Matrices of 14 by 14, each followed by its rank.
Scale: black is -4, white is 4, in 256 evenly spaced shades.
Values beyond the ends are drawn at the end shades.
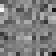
three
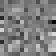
three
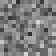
full rank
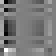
one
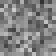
full rank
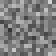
full rank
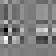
one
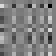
one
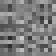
three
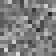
full rank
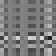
one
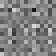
three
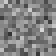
full rank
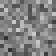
full rank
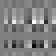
one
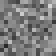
full rank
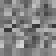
three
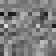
three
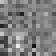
three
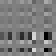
one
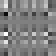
one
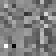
three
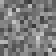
full rank
